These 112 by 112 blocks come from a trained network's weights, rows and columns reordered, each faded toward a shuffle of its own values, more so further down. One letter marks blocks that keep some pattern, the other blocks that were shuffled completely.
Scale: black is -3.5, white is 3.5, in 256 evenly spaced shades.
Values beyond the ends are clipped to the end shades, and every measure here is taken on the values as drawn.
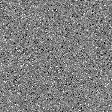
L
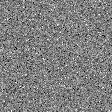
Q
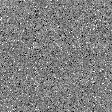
L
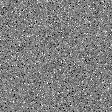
Q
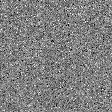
L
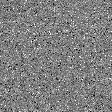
L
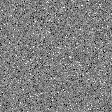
Q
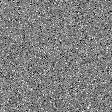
Q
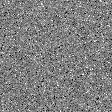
Q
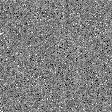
L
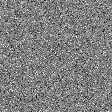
Q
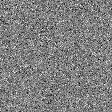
Q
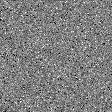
Q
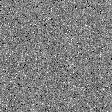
L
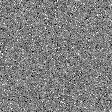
Q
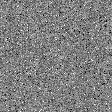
L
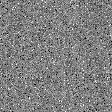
L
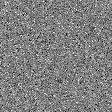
Q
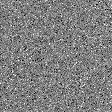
Q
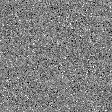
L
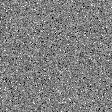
Q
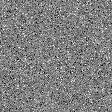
Q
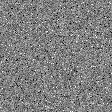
Q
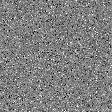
L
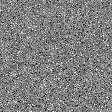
L
